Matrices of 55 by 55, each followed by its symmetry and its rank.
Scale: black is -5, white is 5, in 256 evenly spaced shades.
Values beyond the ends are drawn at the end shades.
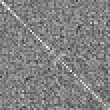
symmetric, full rank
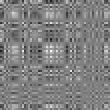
symmetric, rank two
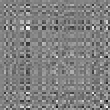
symmetric, rank three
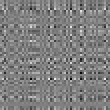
neither, rank two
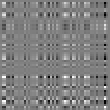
neither, rank one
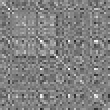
symmetric, rank five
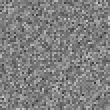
symmetric, full rank
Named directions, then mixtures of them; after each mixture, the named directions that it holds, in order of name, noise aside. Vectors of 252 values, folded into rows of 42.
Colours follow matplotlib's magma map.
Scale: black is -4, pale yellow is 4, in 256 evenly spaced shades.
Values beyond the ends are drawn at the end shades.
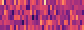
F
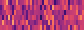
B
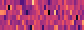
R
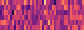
B, F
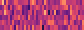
B, F, R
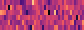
R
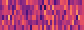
B, R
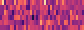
F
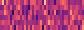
B, F, R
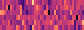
R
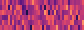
B, R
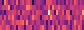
B, F, R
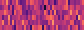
B, R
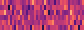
B, F, R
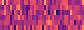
B, F, R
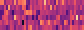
F, R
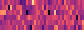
R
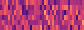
B, R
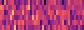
B, F
